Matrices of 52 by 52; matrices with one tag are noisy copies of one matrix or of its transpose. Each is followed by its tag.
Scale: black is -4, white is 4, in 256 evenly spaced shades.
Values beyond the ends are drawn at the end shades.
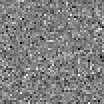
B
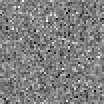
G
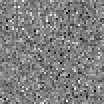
G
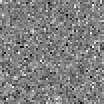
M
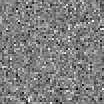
B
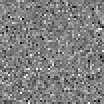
B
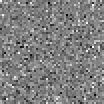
M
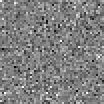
M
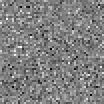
G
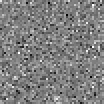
M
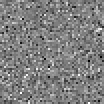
B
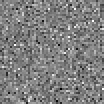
B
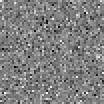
M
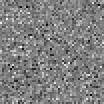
G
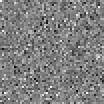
M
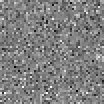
M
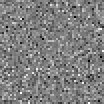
B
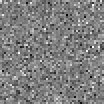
M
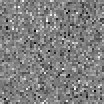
G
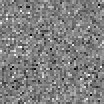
G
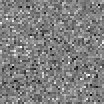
G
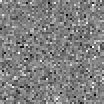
M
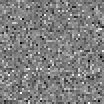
B
